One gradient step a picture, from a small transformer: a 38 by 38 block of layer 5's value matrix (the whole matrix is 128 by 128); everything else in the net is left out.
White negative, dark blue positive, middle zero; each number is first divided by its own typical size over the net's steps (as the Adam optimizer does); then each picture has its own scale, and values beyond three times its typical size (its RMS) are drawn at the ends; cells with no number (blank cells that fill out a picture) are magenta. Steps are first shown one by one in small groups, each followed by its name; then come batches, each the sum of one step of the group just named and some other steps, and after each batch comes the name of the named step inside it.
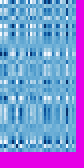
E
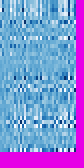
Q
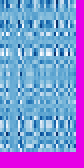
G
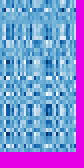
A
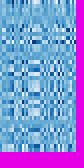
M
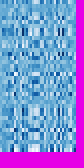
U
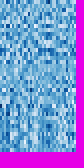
A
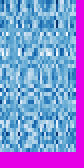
G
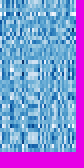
M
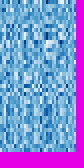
A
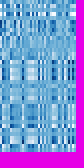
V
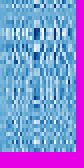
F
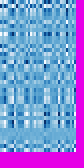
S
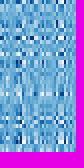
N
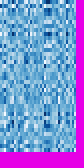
S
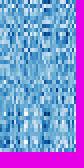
S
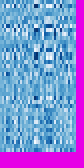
F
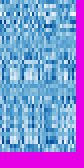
V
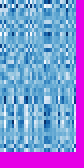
S
